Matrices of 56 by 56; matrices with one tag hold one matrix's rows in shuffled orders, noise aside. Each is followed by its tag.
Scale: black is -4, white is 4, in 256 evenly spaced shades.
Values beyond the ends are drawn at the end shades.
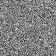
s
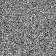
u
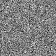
u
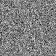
u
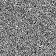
s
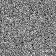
u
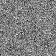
s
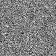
u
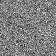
s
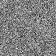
s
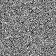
u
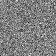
s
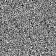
u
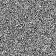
s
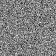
s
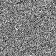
s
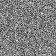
s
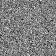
u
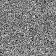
u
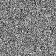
s
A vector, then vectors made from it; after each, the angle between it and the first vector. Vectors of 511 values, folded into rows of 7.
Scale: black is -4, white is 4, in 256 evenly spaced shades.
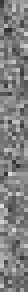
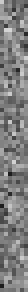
nearly opposite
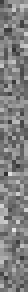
nearly parallel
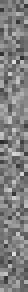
orthogonal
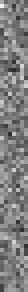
partly opposed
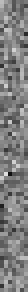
nearly opposite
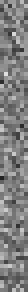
partly aligned
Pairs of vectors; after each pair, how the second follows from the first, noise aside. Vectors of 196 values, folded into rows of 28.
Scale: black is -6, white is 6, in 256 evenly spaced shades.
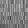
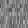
shuffled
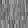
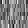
scaled up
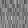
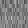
copied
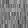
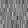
shuffled
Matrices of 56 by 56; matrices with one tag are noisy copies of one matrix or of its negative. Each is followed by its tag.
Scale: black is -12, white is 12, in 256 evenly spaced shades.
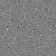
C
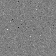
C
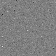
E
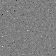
E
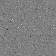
C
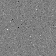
C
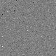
E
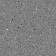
C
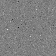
C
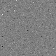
E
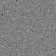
E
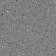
E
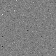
E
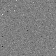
E
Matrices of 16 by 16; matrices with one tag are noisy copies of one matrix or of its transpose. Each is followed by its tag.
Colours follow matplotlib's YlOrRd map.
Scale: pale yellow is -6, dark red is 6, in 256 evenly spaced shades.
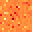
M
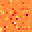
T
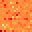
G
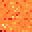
G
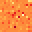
T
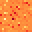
M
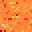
G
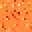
M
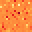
M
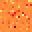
T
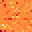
G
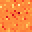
M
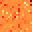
G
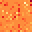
G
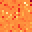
G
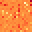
G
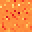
M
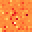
T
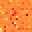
T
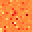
T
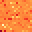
G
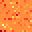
G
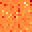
G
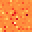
T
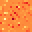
M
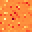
M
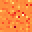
T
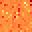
G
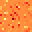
M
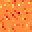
M
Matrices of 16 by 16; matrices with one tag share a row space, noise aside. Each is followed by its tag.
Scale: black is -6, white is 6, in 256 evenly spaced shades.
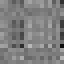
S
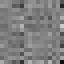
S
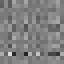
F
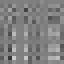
F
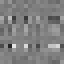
F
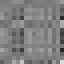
S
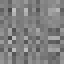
F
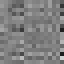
S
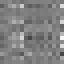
S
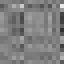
S
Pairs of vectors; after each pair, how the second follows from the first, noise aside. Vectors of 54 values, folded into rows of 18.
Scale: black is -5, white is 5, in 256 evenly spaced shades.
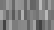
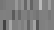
partly zeroed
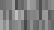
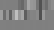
partly zeroed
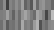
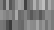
shuffled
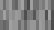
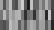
scaled up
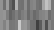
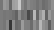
shuffled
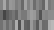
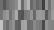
shuffled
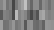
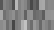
wrapped around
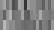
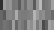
wrapped around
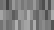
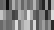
scaled up
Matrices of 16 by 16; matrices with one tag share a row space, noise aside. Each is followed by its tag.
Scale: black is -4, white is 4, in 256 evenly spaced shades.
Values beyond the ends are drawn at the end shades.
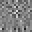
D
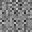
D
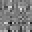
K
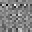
D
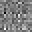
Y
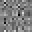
Y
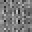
Y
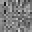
Y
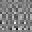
D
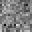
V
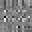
Y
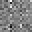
K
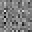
Y
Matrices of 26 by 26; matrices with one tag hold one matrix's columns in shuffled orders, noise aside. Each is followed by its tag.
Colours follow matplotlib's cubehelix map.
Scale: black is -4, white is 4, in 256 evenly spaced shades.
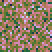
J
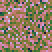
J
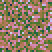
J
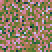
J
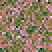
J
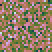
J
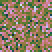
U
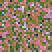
U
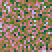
U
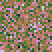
U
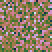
J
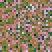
U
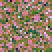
J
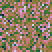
U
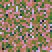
U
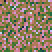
J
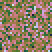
U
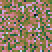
U
